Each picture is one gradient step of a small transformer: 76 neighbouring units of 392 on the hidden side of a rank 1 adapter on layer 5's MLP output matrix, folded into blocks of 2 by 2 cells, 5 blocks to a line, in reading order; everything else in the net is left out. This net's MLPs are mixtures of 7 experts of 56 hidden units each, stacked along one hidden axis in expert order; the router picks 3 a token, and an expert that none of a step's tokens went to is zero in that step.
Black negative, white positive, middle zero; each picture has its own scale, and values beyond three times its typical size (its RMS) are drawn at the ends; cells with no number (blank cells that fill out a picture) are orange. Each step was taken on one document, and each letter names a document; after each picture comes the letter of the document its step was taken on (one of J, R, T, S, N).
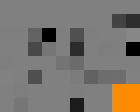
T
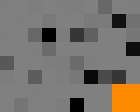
T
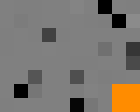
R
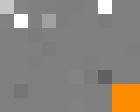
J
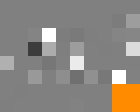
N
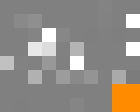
N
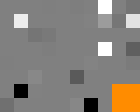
R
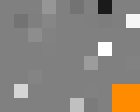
R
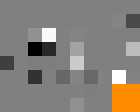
N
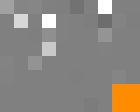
J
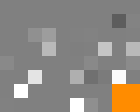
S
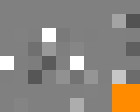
N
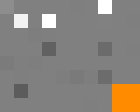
J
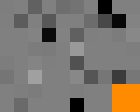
T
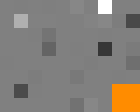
R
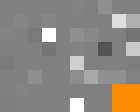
S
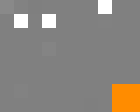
J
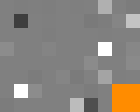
R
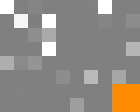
J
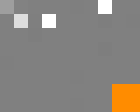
J
